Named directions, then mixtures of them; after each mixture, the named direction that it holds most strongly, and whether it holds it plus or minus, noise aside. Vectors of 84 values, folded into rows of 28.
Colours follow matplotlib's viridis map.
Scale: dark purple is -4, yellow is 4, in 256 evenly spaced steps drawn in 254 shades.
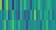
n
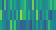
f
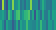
n, minus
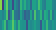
n, plus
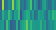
n, minus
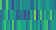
n, plus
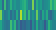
f, plus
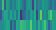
f, minus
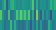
f, plus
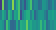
n, minus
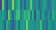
n, minus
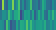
n, minus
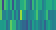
f, plus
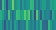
n, minus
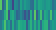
n, plus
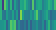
f, plus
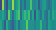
n, minus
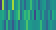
n, minus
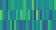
f, plus
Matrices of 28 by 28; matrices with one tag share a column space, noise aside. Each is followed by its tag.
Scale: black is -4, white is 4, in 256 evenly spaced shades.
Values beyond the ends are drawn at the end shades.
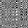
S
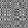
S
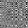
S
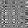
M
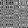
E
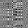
S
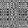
S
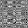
M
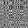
E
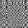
E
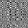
S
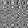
E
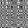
E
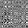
M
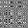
M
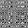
M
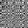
E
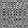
S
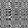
S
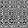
M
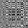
S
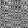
E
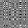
S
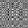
S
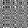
E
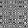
M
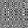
S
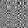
E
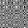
E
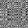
S
